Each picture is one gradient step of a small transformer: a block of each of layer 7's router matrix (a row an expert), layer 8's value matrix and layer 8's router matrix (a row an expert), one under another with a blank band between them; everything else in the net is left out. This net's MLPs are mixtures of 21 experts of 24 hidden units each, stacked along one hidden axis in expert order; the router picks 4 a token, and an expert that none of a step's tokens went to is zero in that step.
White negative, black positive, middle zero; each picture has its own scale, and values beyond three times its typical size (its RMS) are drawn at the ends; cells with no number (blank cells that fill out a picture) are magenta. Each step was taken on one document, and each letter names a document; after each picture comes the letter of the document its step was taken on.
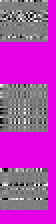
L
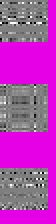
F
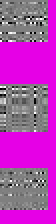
F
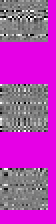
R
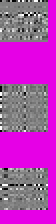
R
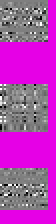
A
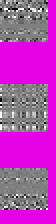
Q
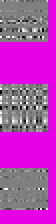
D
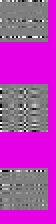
D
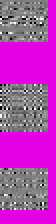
A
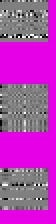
L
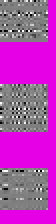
L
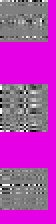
D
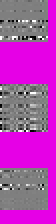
D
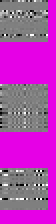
L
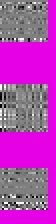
Q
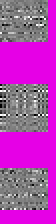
A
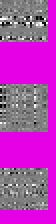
A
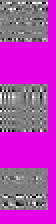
Q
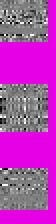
R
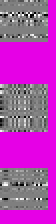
L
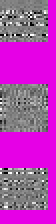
R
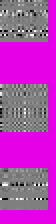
L
